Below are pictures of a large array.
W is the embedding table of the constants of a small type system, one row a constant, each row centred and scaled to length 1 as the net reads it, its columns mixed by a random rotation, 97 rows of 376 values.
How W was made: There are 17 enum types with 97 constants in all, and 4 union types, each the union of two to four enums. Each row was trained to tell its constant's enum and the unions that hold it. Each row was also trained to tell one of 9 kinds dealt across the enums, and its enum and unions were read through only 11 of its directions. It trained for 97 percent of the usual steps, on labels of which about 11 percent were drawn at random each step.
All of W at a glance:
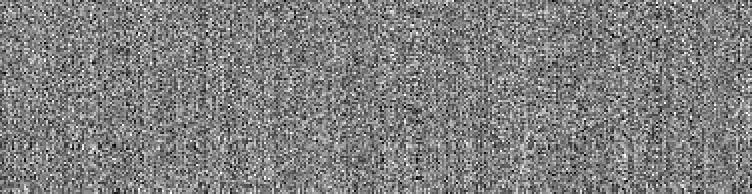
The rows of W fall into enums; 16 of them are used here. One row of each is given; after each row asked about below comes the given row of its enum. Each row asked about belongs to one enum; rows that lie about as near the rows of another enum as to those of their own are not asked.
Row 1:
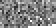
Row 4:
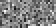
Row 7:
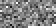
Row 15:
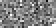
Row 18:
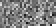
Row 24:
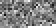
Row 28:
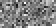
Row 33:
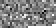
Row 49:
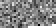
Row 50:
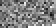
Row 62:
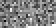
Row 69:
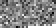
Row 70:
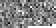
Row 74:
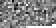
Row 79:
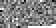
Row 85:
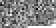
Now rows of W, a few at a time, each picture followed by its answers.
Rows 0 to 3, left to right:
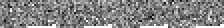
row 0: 70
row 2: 28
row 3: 74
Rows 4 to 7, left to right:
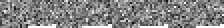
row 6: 49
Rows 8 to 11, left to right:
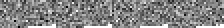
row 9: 70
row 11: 4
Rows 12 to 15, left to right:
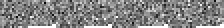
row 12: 7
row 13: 1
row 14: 49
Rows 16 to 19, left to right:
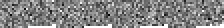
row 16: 28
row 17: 50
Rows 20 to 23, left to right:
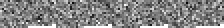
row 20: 28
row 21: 4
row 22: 4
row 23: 28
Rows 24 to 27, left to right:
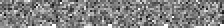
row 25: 74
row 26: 4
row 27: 49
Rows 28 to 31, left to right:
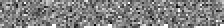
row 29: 49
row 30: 28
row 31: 70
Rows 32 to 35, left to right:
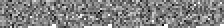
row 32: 7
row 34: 50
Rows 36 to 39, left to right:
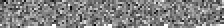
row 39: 62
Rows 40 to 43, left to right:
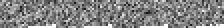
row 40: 18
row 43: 49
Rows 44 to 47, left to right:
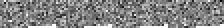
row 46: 70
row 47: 79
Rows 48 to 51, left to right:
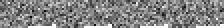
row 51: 1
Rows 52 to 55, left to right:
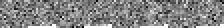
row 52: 4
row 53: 69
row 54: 18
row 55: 18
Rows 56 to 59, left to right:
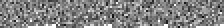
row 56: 62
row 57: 1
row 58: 74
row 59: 4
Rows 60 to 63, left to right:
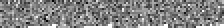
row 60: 18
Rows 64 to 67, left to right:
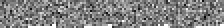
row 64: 69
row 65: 50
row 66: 7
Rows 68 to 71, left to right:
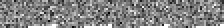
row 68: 69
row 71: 24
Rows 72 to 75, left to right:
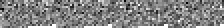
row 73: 24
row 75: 7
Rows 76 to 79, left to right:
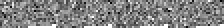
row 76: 50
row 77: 18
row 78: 1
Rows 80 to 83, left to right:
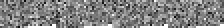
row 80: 7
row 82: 24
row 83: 49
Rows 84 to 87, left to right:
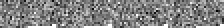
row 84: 7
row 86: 33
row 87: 70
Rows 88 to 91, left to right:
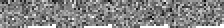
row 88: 24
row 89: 18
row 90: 28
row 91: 24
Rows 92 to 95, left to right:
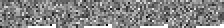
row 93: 70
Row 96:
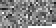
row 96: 24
